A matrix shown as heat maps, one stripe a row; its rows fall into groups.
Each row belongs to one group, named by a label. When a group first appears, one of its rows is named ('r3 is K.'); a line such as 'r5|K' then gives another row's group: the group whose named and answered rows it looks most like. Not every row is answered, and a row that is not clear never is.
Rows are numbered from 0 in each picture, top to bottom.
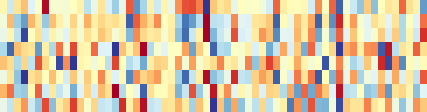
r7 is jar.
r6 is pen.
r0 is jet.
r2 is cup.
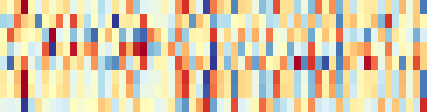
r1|jar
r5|jet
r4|jar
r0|jet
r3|jar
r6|jet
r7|cup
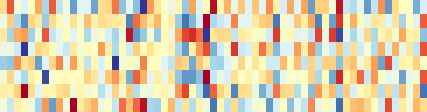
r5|cup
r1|cup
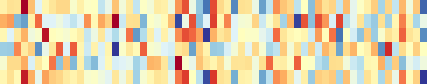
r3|jar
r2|jet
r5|jet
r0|jet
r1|pen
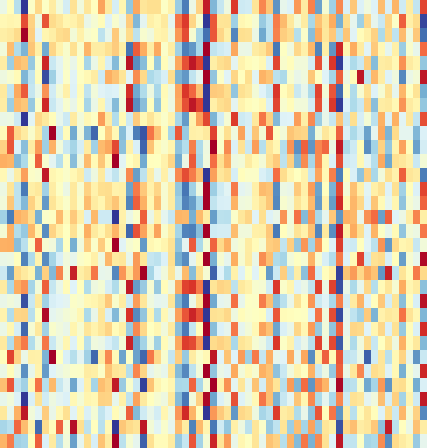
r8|cup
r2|jet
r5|cup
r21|cup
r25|pen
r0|cup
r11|pen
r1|jet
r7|jet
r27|pen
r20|jet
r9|pen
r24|jet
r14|cup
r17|pen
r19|jar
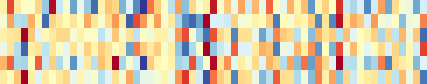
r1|cup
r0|pen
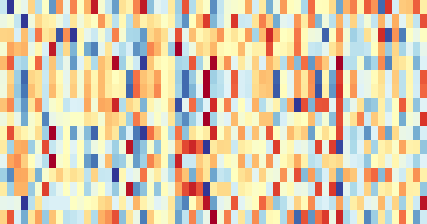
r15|pen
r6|cup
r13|jet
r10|jet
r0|jar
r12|jar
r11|pen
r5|cup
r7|pen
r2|pen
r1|cup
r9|pen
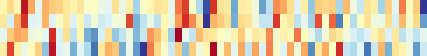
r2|pen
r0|jet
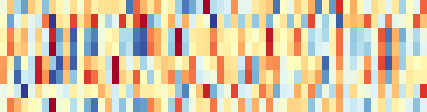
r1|jar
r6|cup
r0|cup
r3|pen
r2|pen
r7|pen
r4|pen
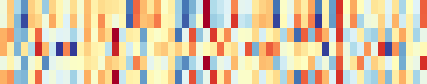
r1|cup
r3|pen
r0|cup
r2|pen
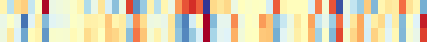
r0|jet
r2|cup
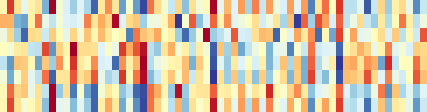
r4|jar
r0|pen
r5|jar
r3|jar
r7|pen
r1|pen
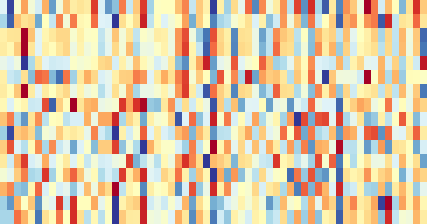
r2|jet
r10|pen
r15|jar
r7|jar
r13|pen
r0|jar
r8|pen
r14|jar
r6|jet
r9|jar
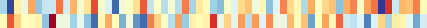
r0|jar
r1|pen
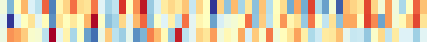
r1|jar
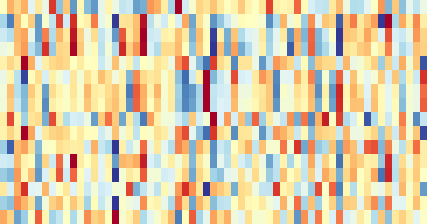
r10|jar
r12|jar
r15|pen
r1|jar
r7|cup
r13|jet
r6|cup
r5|cup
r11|jar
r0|pen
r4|jet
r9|jet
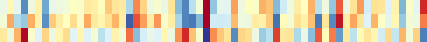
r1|cup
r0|cup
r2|jet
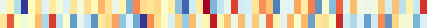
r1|pen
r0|cup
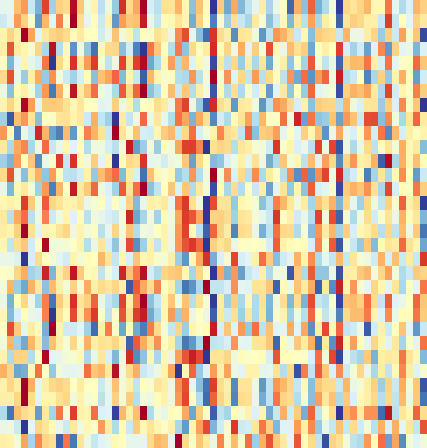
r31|pen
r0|jar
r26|pen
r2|jet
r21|jar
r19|jar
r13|jar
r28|jet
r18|cup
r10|jet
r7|jet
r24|cup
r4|jar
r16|jet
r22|jar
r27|jet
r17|jet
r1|jar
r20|cup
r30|cup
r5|pen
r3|pen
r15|jet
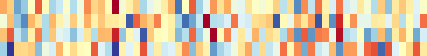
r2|pen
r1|cup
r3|jar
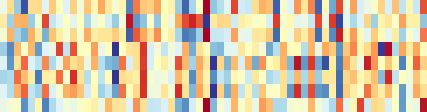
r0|cup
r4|jar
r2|cup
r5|jar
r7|cup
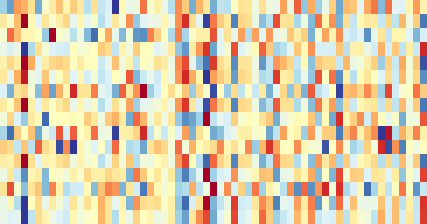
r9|jar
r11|jet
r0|jar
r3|cup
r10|pen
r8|cup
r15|cup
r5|jet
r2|pen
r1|jet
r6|jar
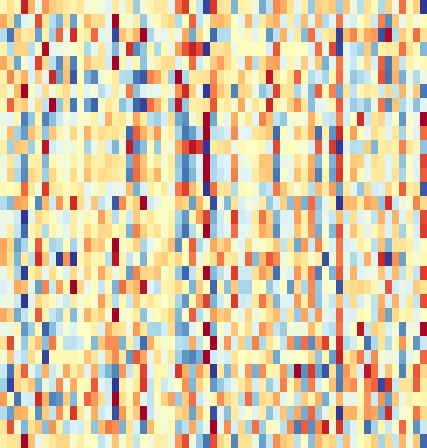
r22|pen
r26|jar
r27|jar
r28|pen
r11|cup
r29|jar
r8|cup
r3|jet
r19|cup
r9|cup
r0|jet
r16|cup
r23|cup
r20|jar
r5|pen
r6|jet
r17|pen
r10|jet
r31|jet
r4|pen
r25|cup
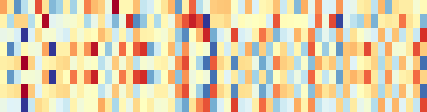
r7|cup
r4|jet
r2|cup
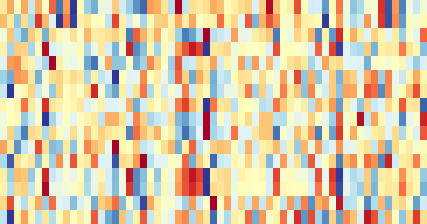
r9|cup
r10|pen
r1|pen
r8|cup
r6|jar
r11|jar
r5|jar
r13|jet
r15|jar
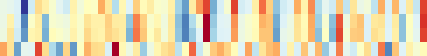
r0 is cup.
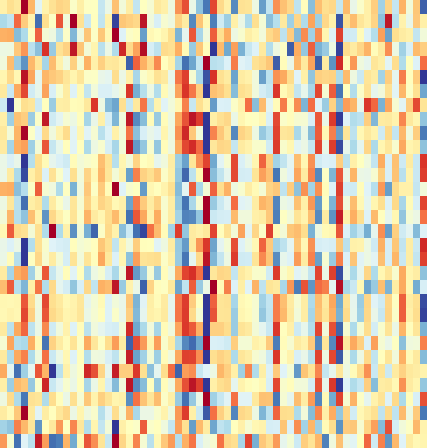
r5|jet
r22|jet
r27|jet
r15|cup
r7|jar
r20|pen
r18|cup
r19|jet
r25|jet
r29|jet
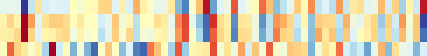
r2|jet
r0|cup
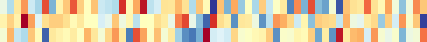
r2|cup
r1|jet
